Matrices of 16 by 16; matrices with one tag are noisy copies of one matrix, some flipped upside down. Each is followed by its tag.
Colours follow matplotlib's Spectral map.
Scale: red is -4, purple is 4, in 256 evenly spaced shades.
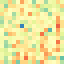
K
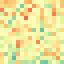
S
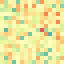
K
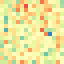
K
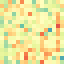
K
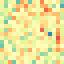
K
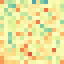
S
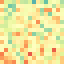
S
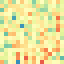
K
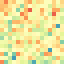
S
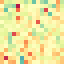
S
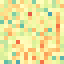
K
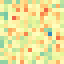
K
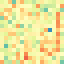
K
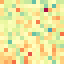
S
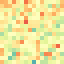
S
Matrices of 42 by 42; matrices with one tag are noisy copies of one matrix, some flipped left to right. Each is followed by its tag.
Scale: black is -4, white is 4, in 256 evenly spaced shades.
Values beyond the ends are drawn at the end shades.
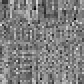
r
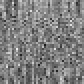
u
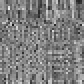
r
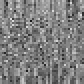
u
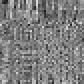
r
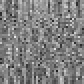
u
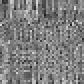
r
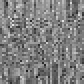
u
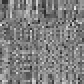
r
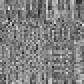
r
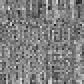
r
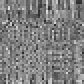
r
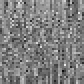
u
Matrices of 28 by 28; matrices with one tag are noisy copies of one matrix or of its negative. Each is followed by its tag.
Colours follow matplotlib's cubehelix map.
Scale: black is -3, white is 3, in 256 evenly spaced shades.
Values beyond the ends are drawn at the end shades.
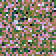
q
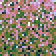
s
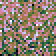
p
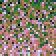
s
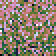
p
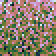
s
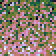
s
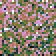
p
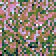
p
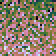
s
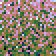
s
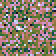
q
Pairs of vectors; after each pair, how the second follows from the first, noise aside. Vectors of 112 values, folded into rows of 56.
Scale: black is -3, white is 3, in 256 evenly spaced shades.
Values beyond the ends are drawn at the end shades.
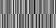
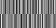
reversed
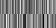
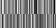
wrapped around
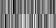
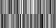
reversed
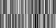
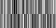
wrapped around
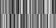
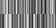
reversed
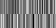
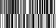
scaled up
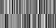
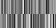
wrapped around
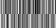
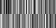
wrapped around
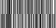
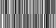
reversed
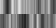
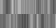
shrunk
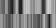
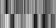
reversed
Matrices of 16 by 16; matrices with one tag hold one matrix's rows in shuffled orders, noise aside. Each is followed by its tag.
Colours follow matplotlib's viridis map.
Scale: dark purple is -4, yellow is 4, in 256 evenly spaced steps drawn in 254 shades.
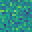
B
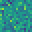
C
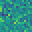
C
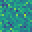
C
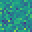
C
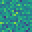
B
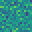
B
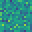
C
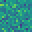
B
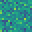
C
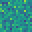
C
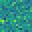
B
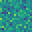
C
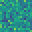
C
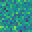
B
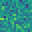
B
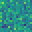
C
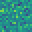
B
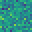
C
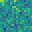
B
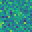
C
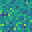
C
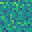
B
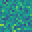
B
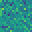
C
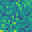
B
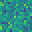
C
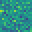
B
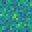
B
